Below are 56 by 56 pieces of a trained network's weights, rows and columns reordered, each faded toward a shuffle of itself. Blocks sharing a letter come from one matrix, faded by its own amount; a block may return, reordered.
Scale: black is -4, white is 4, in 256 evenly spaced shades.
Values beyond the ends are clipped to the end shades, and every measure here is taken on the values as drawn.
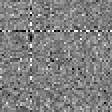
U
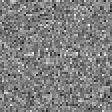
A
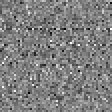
A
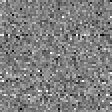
A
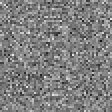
A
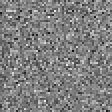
A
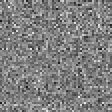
A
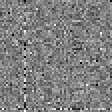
U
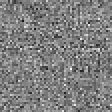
A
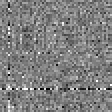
U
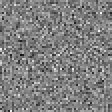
A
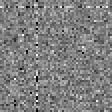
U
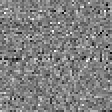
A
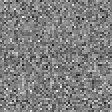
A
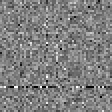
U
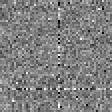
U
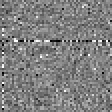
U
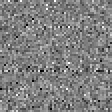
A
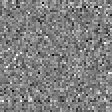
A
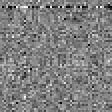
U
